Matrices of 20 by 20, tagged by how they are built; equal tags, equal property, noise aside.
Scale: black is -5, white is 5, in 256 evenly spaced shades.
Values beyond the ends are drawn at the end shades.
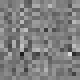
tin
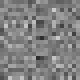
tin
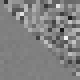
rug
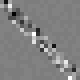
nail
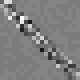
nail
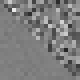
rug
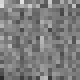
tin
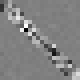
nail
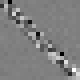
nail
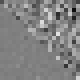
rug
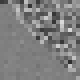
rug
